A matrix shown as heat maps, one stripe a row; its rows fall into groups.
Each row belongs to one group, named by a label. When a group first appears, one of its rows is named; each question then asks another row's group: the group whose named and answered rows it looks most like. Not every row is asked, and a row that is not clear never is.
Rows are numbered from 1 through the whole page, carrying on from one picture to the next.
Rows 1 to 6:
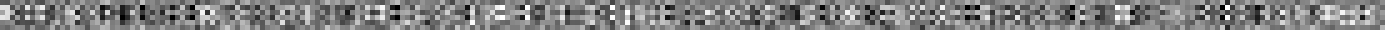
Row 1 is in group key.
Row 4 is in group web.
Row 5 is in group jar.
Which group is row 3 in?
jar
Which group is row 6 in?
key
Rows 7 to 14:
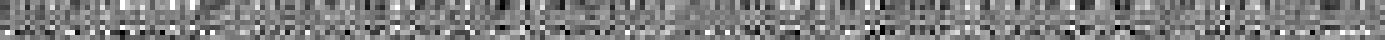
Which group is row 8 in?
key
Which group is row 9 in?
key
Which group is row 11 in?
web
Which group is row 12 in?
key
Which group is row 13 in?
jar
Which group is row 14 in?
web
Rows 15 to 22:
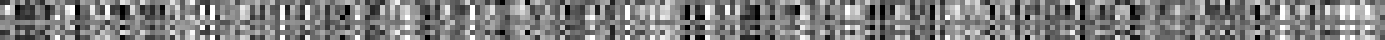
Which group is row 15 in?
key
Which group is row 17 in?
jar
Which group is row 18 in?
jar
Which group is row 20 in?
jar
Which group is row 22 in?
jar
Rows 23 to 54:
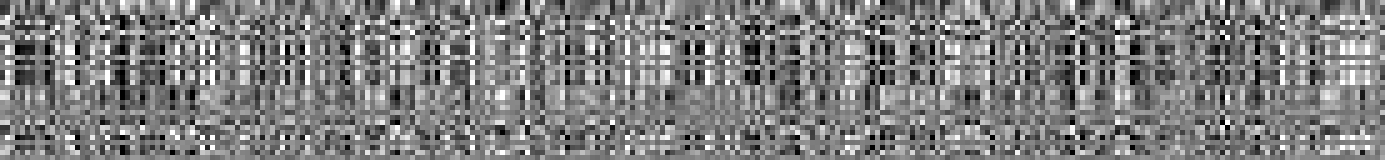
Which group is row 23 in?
key
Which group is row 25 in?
key
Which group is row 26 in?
jar
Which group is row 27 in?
web
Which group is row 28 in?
jar
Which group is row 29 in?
key
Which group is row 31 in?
jar
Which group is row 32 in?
jar
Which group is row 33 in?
jar
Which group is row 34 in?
key
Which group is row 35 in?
jar
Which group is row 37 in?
jar
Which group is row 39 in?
jar
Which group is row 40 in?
web
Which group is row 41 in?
web
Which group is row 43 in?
web
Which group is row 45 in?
key
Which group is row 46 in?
web
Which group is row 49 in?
key
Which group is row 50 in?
jar
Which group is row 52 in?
jar
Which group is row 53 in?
web
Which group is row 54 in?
key
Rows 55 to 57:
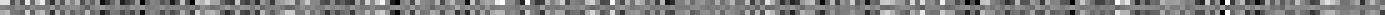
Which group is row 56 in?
key
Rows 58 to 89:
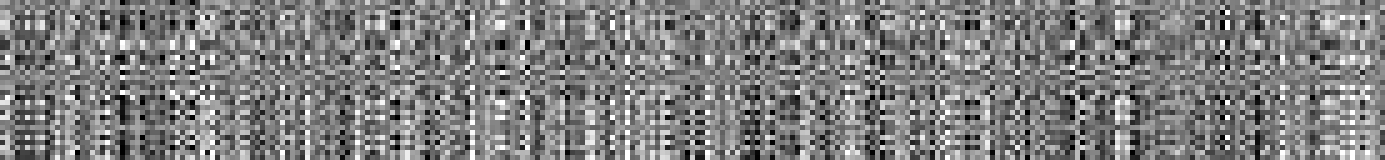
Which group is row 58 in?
web
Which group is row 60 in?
web
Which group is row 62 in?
web
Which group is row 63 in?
web
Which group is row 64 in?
jar
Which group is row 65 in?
jar
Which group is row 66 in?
key
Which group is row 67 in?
key
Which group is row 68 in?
web
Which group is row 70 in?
jar
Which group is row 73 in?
key
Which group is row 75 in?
jar
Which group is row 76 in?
key
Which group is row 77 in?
jar
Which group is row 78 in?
web
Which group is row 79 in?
web
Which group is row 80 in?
jar
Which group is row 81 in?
web
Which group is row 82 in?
jar
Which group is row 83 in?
key
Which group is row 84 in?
jar
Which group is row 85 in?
web
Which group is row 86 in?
jar
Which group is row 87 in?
web
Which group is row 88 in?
jar
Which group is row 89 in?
jar
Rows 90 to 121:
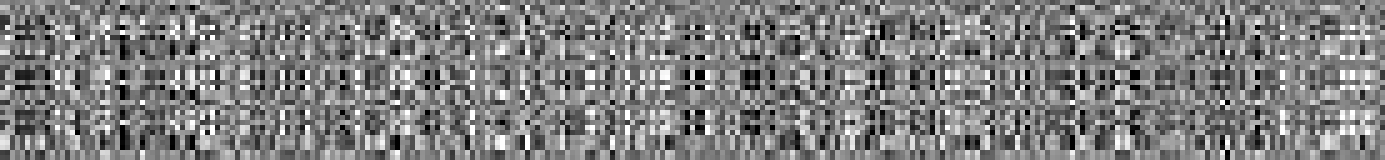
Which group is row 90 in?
key
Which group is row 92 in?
web
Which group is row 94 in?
key
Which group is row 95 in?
jar
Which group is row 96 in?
key
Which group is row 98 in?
web
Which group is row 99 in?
web
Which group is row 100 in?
web
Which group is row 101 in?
jar
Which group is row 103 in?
key
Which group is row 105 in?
jar
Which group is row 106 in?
key
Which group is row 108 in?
web
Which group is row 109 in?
web
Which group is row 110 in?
key
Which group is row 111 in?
web
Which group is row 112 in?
jar
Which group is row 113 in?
jar
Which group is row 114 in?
key
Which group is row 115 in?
jar
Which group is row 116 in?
jar
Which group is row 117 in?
web
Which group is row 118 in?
web
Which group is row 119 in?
web
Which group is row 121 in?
key
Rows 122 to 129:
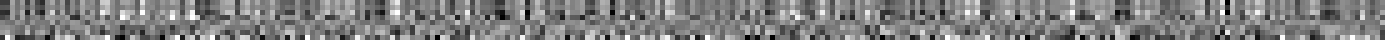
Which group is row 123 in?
key
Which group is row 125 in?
key
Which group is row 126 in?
key
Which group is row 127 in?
web
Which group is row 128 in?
web
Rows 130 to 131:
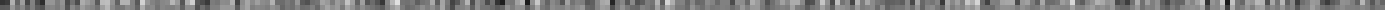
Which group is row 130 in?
key
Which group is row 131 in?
key
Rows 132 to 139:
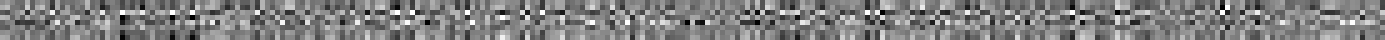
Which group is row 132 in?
web
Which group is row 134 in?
key
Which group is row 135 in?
web
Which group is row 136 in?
jar
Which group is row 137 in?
key
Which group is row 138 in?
web
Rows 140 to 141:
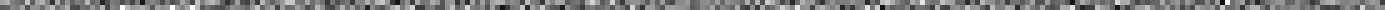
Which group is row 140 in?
web
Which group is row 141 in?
key
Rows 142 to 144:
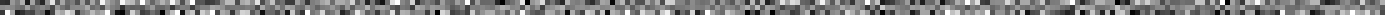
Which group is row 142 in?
key
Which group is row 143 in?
web
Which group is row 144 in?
jar
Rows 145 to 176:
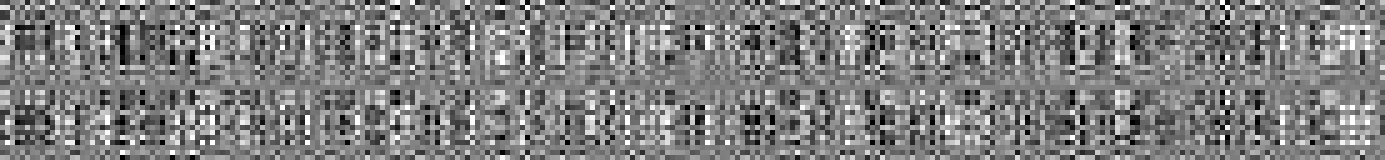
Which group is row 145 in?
key
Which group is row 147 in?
key
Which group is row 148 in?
key
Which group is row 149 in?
web
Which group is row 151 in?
web
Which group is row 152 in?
jar
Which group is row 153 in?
jar
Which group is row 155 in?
web
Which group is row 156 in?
web
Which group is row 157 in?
web
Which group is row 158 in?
key
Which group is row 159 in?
web
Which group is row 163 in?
web
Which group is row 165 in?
web
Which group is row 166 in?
jar
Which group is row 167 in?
key
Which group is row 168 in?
jar
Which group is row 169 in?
jar
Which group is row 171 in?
jar
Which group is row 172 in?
key
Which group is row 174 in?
key
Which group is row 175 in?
key
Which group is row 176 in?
web
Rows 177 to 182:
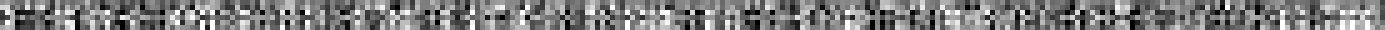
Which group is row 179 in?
jar
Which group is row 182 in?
jar
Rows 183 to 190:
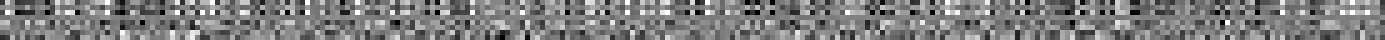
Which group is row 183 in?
jar
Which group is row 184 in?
web
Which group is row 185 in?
jar
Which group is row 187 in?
web
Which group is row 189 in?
key
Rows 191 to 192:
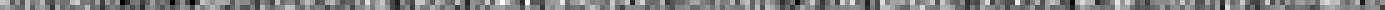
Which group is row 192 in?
web
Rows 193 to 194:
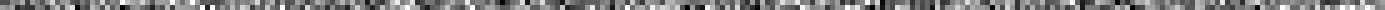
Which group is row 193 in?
key
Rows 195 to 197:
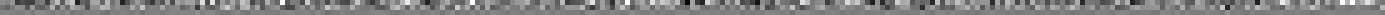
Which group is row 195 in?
jar
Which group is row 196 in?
key
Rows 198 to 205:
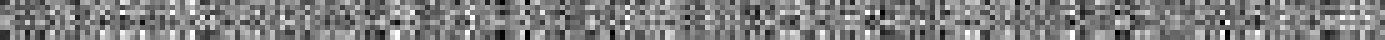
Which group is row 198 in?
key
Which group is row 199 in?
jar
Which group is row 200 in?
key
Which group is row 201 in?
jar
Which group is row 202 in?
web
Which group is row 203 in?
jar
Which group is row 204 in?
key
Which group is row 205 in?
key
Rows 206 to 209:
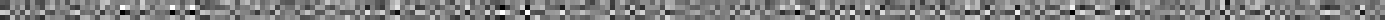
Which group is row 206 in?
key
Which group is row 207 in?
key
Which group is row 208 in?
web
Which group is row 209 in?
key
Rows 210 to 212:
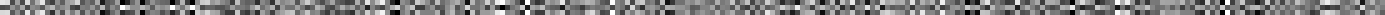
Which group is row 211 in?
key
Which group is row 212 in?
web
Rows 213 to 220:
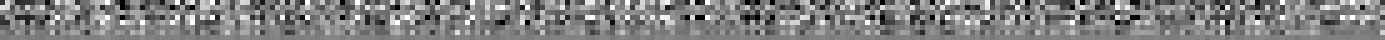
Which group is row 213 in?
jar
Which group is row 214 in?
web
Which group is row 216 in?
jar
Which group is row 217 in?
key
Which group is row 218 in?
key
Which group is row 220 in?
key
